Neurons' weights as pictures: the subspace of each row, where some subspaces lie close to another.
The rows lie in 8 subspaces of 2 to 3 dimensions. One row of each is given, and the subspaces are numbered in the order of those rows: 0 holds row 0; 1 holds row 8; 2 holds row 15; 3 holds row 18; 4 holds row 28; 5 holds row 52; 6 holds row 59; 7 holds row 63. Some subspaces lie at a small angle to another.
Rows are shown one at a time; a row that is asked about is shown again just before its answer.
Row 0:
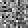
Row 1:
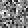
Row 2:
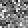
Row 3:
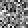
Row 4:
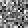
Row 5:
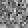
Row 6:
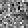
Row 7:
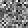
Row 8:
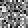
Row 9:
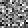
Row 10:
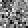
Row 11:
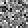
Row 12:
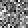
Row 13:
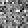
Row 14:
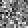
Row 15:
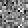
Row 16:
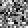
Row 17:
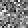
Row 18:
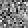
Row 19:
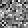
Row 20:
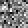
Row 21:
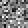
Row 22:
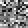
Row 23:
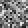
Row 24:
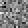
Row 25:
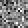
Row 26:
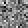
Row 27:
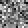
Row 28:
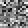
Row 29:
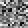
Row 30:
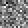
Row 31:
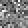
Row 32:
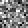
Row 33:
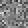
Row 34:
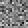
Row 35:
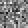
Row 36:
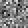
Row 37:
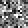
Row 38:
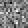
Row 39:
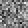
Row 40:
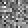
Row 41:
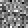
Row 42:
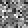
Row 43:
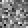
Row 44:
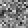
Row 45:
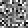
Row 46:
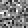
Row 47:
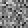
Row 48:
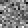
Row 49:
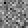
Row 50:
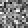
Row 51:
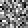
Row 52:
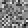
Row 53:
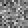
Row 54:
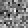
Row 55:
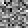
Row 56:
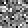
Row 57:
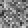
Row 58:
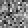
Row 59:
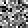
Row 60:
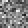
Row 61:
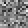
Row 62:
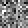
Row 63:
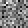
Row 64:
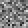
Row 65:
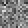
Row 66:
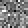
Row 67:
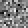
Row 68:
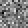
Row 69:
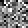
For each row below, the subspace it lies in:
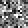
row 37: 3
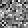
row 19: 5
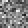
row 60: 2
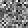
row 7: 5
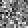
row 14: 0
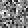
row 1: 7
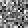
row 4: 2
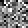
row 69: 5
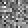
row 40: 0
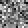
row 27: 3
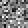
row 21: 2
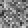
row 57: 5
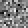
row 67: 7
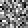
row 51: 1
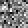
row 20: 3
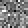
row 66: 1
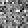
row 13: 2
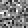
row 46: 7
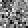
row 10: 0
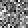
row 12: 1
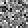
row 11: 6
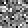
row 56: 6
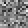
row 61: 4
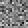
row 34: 4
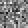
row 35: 2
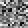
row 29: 4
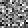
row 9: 4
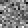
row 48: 3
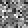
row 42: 3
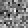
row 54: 7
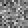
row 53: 0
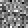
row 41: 1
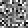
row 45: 4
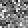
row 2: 1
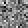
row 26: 6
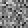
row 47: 7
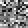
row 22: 4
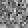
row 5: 7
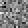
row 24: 0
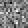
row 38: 2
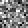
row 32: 0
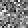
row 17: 1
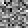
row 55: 5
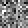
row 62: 6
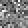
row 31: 1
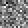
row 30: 7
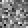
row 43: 0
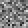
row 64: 5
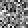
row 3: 1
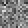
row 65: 6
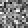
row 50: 2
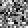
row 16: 0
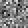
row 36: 7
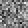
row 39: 3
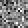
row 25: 2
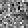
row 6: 3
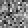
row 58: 3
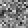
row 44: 5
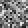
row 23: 5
